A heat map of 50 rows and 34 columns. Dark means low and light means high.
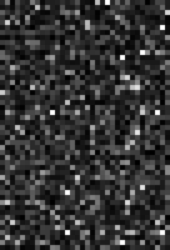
Fine speckle covers the field. The values are skewed, with a long tail toward high values. Overall the values sit about 20% of the way up the scale. There are no regular stripes. No row or column stands out. No seam splits the table.
